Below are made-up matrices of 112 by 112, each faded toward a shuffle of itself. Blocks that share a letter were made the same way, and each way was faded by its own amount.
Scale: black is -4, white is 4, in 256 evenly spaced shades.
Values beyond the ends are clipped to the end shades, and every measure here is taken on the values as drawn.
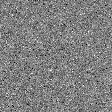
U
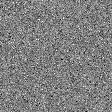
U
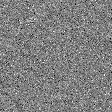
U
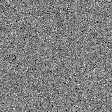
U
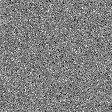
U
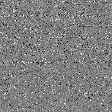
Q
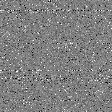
Q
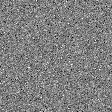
U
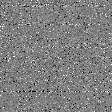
Q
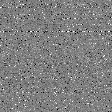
Q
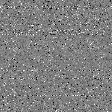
Q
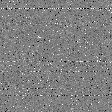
Q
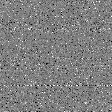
Q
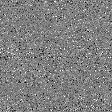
Q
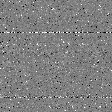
Q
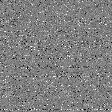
Q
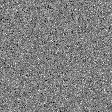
U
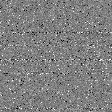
Q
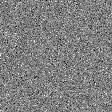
U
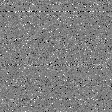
Q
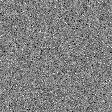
U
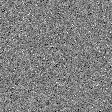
U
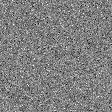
U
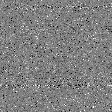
Q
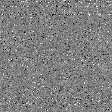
Q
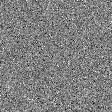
U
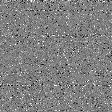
Q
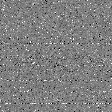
Q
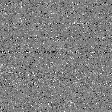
Q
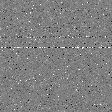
Q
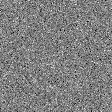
U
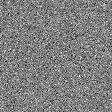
U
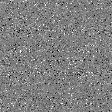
Q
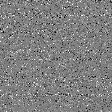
Q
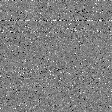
Q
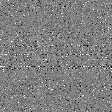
Q
